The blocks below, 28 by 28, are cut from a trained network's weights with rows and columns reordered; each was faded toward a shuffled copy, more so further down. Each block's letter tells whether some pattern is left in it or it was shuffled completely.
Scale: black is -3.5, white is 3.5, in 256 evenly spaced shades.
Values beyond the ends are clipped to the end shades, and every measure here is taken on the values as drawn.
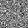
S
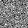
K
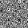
S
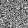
K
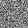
K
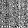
S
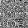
S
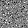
K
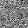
S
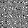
S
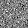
K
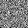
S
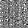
S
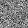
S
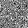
K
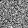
K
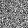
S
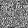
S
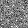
K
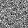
K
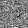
K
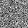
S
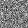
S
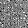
S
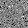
K
